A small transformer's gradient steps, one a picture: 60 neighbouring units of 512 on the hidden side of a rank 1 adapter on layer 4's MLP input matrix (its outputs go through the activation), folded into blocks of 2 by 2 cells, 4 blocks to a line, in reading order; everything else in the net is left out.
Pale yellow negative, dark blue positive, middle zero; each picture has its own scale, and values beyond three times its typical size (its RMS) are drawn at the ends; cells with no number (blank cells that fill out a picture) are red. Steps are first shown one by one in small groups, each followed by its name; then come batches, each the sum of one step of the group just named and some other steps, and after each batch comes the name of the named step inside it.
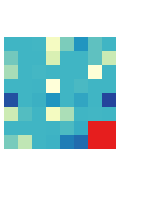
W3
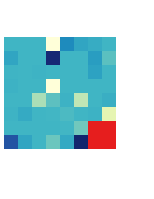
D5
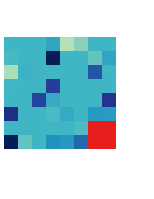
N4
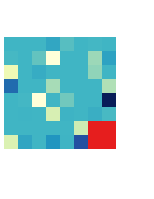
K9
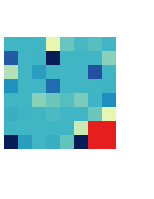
D5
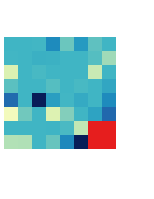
W3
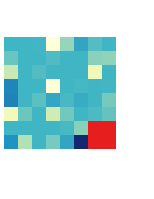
W3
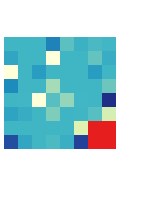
K9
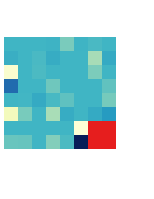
K9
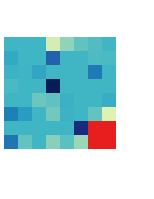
N4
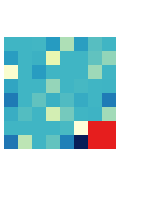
W3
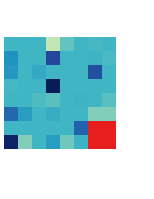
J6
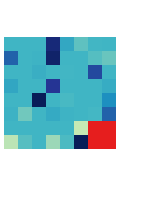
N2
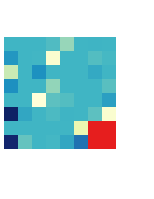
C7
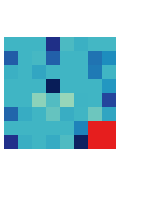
J6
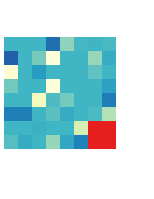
C7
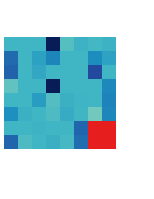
J6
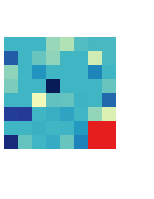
J6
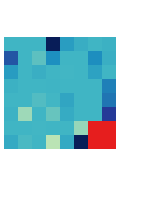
N2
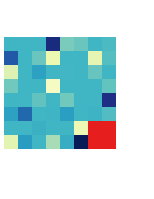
N2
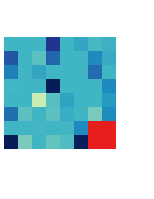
J6
